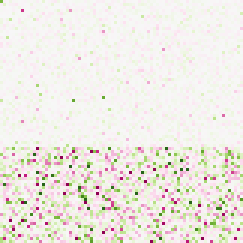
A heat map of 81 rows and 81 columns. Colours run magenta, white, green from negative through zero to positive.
On average the colour sits 50% of the way up the scale. A few values lie far out on both sides of the bulk. A horizontal seam about 60% of the way down splits the table, and the top part is calmer. The texture is fine-grained noise. There is no overall slope.
